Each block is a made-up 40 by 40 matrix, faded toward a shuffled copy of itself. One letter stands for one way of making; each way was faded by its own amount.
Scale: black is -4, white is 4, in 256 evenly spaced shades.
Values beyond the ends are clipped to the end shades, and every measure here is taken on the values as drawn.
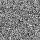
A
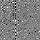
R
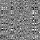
R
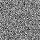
A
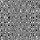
R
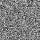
A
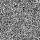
A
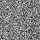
A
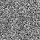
A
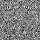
A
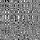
R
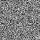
A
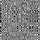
R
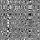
R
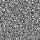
A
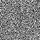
A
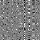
R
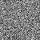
A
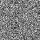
A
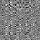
R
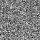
A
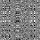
R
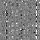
R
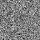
A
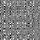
R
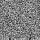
A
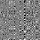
R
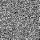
A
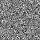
A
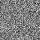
A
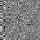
R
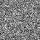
A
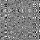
R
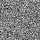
A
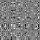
R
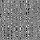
R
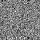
A
